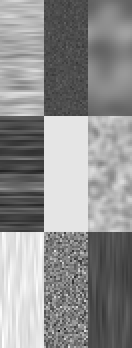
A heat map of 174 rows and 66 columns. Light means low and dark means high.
The table splits into 3 rows of 3 panels. Panel 1,1: low, streaked across. Panel 1,2: high, fine-grained, faint in contrast. Panel 1,3: middling, smooth. Panel 2,1: high, streaked across. Panel 2,2: very low, flat. Panel 2,3: low, blotchy. Panel 3,1: very low, streaked downward, faint in contrast. Panel 3,2: middling, fine-grained, strong in contrast. Panel 3,3: high, streaked downward, faint in contrast.
